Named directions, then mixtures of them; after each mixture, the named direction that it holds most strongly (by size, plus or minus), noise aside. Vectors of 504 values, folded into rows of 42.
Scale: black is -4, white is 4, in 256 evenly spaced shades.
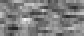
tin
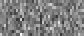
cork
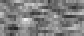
tin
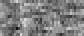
tin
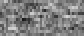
tin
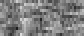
tin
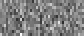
cork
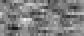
tin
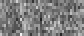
cork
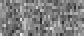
cork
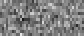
cork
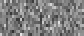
cork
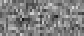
cork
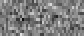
cork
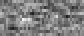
tin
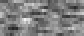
tin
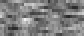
tin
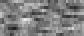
tin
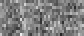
cork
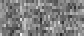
cork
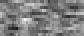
tin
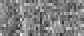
cork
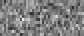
cork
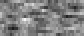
tin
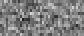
cork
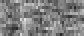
tin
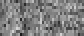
cork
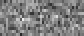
cork
